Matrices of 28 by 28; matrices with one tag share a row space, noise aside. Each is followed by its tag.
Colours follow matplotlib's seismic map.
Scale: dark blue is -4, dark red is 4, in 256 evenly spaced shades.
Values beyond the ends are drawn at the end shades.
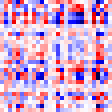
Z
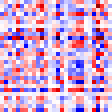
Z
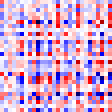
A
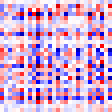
A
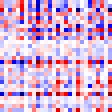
A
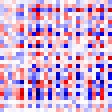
A
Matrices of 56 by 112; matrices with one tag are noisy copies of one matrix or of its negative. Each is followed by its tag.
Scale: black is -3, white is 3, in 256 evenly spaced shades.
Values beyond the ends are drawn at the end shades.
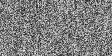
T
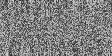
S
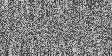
S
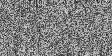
T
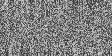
S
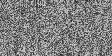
T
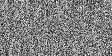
S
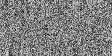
S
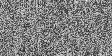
T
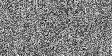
T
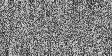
S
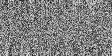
S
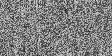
T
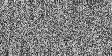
S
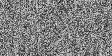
T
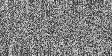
S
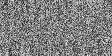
S
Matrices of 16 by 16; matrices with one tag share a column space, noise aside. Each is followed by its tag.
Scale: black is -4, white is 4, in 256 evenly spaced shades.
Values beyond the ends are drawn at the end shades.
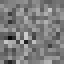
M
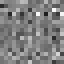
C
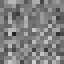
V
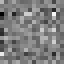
C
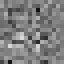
M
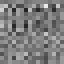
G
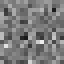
M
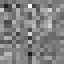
G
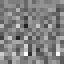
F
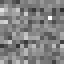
M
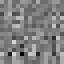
F
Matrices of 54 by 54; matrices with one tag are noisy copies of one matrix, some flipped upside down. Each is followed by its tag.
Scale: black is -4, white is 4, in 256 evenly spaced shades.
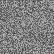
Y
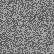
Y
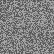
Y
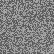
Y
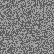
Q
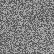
Y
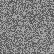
Y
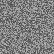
Q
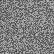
Y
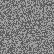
Q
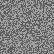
Q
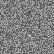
Q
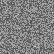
Q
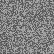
Y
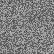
Y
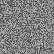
Q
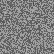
Q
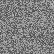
Y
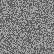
Q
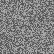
Y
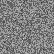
Q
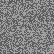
Y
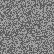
Q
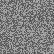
Y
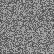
Y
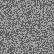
Q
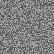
Q
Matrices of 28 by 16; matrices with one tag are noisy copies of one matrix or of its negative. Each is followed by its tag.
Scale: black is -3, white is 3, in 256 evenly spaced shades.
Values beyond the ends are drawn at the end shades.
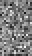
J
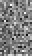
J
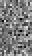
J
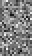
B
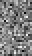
J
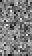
J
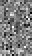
B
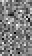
B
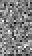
J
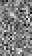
B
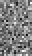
J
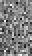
J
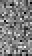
J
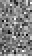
J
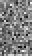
J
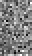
J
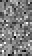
J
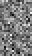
B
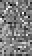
J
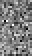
J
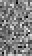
J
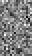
B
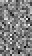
B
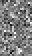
B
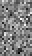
B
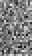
J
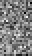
J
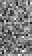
J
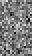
B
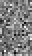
J
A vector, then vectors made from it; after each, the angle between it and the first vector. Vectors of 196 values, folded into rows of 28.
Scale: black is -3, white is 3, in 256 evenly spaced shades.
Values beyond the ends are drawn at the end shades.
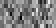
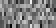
partly opposed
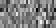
orthogonal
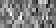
nearly opposite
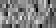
partly opposed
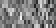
nearly opposite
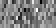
partly aligned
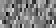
partly opposed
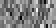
nearly parallel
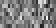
nearly opposite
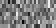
partly aligned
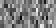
nearly parallel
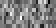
nearly opposite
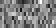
partly opposed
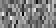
orthogonal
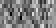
nearly parallel
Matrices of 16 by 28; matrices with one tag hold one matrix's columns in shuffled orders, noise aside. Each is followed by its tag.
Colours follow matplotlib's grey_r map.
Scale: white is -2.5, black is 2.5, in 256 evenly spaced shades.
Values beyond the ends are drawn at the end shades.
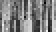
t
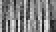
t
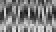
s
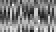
s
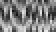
s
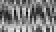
s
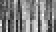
t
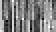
t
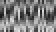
s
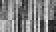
t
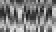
s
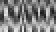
s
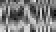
s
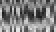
s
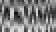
s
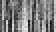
t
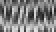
s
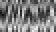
s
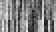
t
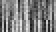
t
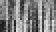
t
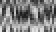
s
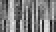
t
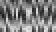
s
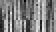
t
